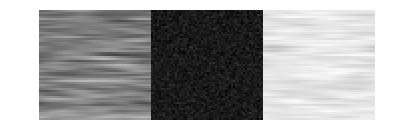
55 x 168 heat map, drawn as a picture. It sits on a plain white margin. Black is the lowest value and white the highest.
The table splits into one row of 3 panels. Panel 1,1: middling, streaked across. Panel 1,2: very low, fine-grained, faint in contrast. Panel 1,3: very high, streaked across, faint in contrast.
